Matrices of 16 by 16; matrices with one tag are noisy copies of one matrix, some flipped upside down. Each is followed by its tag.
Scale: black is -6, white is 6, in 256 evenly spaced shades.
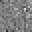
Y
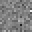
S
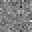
S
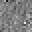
Y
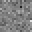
S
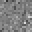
Y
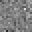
Y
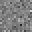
S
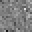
Y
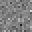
S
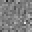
Y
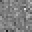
Y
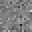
S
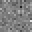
S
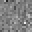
Y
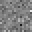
S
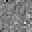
Y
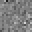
Y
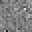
Y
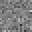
S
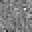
Y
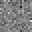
S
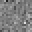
Y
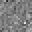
Y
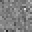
Y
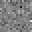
S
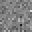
S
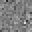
Y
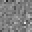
Y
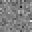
S
